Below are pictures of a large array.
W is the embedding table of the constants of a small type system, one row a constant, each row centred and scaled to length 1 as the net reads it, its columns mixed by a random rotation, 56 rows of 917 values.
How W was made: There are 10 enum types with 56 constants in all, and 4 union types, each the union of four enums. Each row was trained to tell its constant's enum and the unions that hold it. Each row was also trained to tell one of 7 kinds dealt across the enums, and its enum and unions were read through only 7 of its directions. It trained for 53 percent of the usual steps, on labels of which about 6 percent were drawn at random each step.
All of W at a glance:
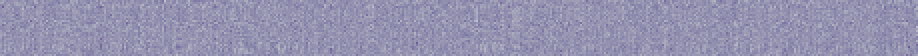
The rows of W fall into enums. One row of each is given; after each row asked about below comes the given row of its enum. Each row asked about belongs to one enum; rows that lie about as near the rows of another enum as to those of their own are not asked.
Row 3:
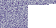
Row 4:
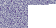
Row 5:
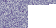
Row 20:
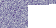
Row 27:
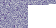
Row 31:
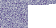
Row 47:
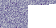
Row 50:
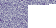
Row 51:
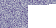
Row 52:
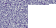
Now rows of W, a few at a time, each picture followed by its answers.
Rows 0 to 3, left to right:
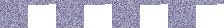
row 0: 3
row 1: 52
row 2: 27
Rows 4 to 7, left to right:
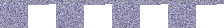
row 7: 31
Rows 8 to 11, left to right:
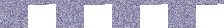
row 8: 31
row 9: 4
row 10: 4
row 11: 3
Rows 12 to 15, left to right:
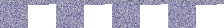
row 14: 52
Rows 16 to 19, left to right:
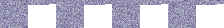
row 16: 3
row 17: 31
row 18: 3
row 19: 52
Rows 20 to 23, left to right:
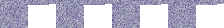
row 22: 50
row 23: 52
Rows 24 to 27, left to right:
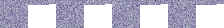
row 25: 3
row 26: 51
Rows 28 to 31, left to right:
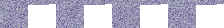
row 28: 31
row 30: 51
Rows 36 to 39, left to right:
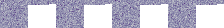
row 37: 52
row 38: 20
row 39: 47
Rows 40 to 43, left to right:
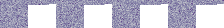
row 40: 27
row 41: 31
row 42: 51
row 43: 4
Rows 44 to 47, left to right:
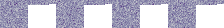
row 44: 47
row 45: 20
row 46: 47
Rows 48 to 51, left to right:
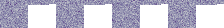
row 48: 47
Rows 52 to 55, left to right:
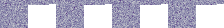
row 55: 27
